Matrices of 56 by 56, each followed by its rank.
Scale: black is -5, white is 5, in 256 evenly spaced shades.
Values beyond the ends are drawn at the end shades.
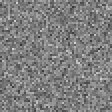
full rank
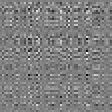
three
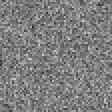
full rank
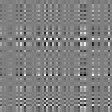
one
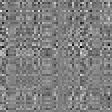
three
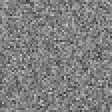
full rank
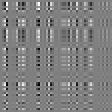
one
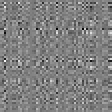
three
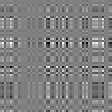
one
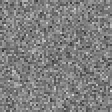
full rank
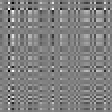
one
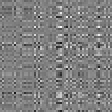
three
